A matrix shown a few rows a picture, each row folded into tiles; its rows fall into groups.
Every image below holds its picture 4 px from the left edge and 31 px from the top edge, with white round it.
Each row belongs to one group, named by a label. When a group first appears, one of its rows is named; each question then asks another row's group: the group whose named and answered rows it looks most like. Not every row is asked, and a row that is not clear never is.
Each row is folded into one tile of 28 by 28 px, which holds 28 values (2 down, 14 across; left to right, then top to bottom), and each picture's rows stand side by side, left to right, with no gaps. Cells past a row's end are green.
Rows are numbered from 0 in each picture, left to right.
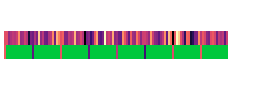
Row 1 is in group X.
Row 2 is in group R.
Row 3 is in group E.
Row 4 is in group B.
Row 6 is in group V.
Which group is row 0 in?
R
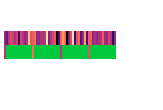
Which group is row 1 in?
R
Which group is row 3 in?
R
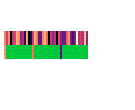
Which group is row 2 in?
E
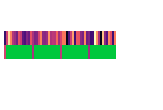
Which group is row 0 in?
V
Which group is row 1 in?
E
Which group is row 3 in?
B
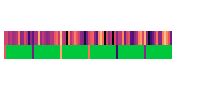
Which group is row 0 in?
R
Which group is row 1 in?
X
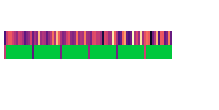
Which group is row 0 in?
V
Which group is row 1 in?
X
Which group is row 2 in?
E
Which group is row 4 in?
E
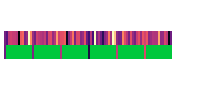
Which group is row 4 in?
B
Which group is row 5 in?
R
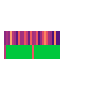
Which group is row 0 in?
B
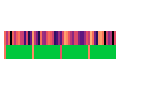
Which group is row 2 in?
V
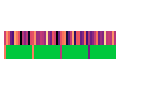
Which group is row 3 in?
E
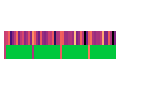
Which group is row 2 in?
R
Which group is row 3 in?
R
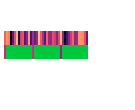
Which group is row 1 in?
B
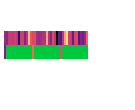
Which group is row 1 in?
R
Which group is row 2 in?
V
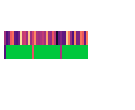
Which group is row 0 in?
E
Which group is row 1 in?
R
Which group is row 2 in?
B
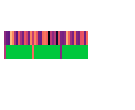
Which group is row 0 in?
B
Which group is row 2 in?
B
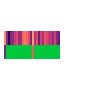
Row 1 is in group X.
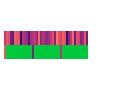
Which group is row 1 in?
X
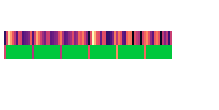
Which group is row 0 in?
V
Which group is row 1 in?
V
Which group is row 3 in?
V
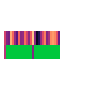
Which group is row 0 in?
B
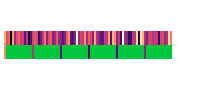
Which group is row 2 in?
E
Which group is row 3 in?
X
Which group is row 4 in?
X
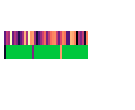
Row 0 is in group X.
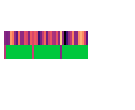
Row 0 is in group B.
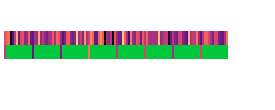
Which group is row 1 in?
X
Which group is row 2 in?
E
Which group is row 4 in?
B
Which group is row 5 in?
R
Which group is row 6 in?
E
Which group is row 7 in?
V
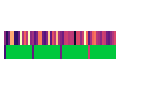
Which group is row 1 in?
E
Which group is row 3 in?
V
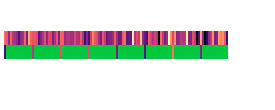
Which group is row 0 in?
X
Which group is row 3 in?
V
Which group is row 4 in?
E
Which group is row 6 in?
R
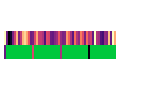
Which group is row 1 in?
V
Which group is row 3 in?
X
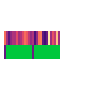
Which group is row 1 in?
E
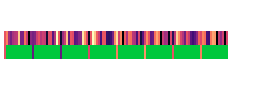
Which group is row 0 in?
R
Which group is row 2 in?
X
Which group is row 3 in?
V
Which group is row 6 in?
V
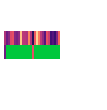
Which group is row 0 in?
E
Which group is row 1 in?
V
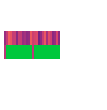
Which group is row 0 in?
V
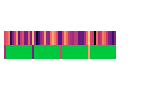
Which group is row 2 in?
V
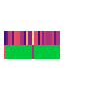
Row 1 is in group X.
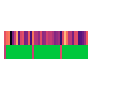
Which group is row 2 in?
V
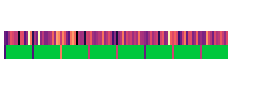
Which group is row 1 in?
X
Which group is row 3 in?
R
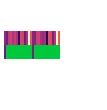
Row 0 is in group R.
